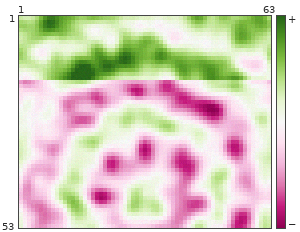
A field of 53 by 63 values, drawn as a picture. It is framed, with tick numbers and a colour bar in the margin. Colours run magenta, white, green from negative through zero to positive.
Concentric rings centre on the bottom middle. The top left is the ninth with the highest average. On average the colour sits 50% of the way up the scale. The top part is higher, up to a seam about 30% of the way down. No lone cell stands out from its neighbours.
